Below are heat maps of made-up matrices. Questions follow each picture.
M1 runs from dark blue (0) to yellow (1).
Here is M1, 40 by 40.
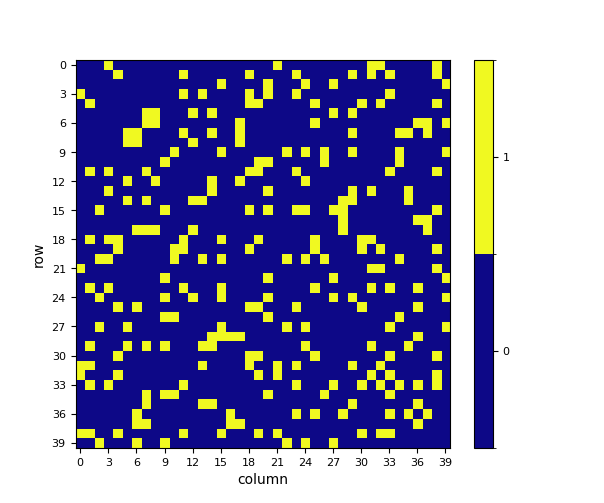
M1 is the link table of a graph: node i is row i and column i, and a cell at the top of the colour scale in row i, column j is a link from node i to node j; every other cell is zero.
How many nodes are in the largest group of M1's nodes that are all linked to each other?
5
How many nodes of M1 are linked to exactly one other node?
0
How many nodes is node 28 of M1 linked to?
5
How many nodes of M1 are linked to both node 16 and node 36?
2
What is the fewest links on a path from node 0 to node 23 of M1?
2
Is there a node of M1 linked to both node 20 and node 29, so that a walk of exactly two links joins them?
yes
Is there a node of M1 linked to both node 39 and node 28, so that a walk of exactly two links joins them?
no
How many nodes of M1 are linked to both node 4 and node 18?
4
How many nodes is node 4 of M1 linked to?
7
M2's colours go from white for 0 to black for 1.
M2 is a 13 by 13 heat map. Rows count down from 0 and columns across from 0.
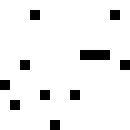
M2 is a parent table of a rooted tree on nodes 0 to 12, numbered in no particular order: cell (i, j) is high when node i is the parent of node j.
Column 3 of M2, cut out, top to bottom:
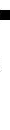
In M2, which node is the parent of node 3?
1
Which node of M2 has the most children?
5
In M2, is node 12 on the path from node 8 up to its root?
yes
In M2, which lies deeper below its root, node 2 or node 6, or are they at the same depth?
node 2
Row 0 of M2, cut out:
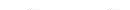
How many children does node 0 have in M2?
0
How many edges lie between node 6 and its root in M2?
0
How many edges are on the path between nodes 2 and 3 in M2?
6
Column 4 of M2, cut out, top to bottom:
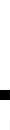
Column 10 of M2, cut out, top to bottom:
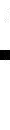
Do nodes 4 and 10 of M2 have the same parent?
no
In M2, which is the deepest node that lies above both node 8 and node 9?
5
